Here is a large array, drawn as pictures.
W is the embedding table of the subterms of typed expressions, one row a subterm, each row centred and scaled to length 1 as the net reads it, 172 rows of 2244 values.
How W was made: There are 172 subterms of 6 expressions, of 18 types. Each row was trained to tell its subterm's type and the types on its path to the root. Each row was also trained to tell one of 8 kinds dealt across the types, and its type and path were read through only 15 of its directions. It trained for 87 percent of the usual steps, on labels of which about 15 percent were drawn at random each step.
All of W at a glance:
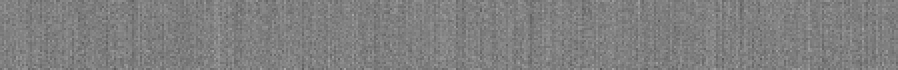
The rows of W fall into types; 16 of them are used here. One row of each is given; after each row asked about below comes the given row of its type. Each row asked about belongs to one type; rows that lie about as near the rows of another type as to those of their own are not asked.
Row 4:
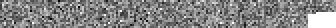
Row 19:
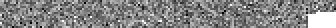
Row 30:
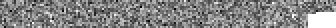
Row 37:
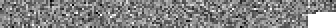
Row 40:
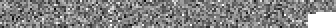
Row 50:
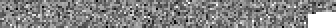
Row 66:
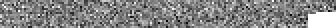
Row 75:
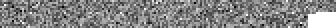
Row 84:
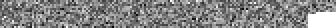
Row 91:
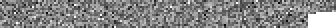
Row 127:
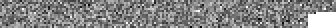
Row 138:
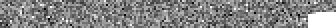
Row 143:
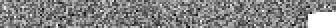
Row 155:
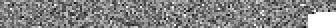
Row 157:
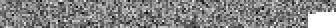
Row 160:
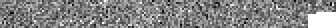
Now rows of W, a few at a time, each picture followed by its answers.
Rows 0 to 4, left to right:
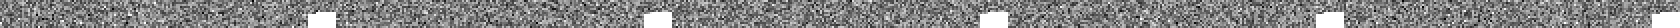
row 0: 30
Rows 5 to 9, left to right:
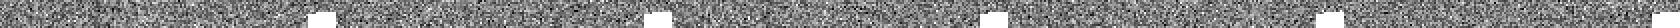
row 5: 75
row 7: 37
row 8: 75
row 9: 66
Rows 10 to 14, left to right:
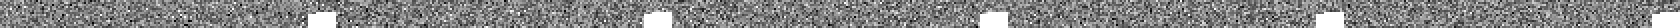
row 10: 37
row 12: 143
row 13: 91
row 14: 37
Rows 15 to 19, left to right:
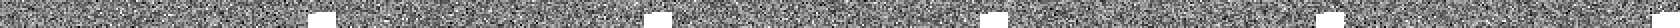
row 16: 37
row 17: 127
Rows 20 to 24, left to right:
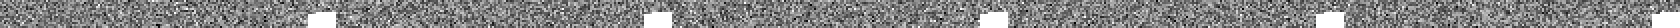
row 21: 19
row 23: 138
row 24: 30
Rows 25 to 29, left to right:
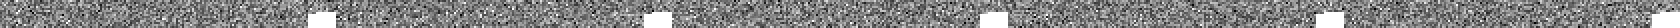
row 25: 37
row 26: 40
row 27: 19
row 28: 66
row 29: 143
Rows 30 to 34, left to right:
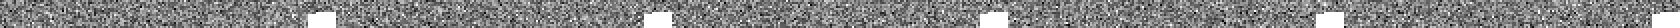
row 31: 37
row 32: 30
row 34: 4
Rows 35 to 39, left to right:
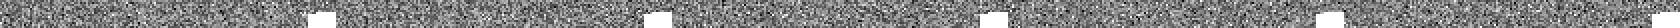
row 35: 30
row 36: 155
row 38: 157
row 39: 157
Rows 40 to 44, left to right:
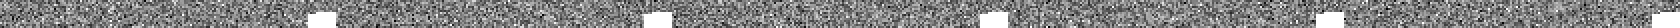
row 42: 160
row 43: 30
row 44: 91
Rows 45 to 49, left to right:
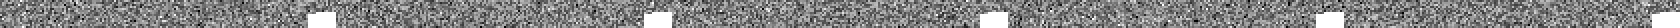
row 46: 30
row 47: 138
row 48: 40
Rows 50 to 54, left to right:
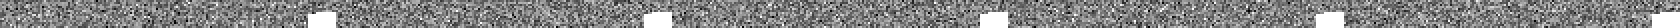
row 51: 157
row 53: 157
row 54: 127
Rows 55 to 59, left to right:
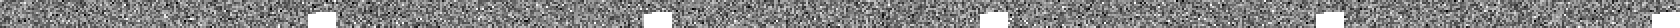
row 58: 19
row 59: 127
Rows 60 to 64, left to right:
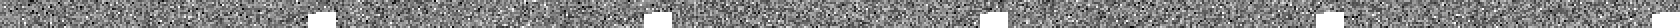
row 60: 50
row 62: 30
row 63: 37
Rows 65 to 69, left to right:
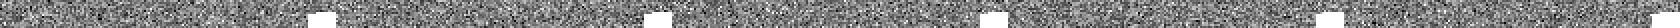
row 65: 4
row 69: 66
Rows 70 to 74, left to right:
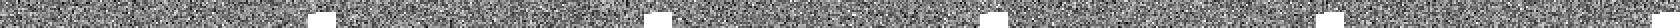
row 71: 19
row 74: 40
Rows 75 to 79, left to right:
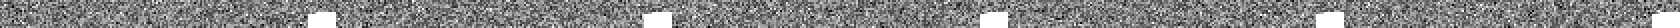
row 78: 138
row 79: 157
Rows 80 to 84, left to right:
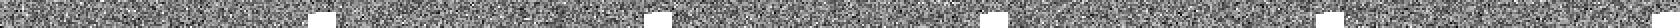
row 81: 19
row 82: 127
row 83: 143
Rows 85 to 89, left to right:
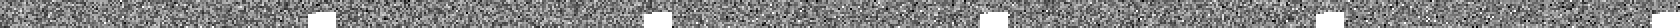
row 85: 138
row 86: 40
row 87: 143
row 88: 157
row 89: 143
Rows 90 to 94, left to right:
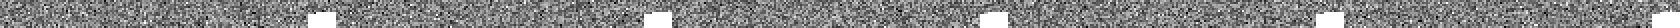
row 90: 91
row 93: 30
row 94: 138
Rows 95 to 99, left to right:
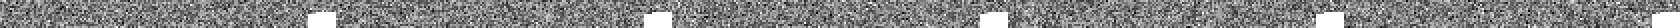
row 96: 127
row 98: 127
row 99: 4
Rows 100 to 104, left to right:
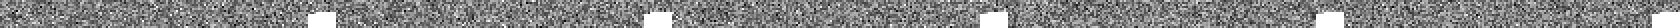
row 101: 75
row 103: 75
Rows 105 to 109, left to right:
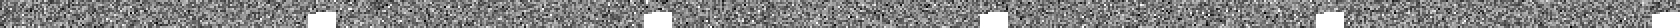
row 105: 84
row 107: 37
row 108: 155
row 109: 138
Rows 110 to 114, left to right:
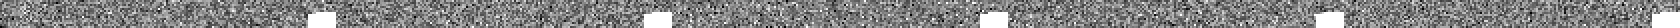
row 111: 75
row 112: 50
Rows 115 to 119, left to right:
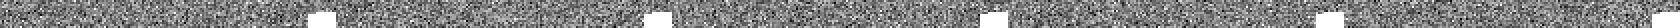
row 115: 160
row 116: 30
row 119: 19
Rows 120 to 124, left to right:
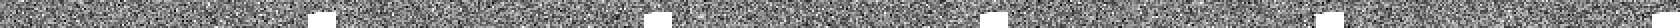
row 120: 155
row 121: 138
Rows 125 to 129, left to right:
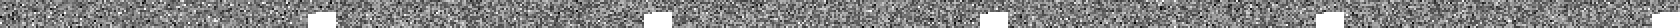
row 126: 19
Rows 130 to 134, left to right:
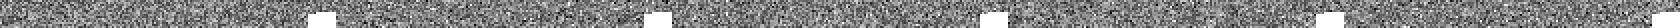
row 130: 127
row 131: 66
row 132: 155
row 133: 127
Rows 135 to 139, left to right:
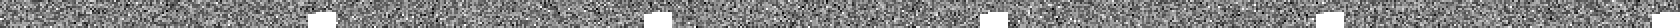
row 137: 157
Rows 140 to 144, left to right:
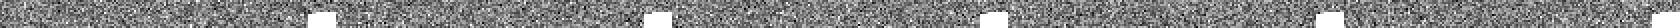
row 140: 143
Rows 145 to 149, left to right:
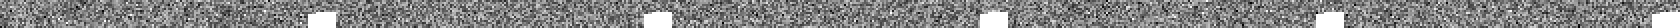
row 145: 19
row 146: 138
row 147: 143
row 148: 75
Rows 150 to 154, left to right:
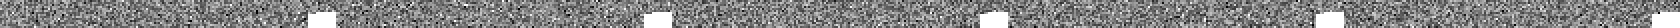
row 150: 37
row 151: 91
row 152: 138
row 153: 143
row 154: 160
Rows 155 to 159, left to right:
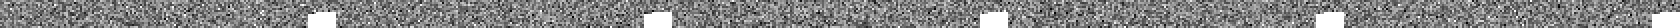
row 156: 4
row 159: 40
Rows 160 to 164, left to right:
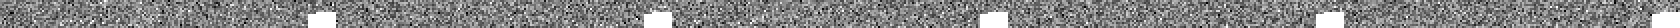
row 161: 40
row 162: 160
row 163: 155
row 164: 143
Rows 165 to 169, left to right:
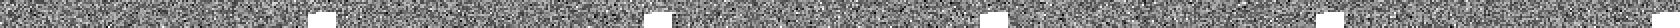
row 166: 19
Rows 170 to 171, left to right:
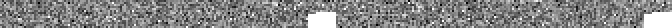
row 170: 157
